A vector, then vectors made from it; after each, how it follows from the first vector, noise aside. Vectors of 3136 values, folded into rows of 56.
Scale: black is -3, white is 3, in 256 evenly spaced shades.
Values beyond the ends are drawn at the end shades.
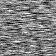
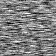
copied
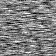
copied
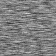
shrunk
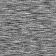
shrunk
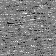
partly zeroed
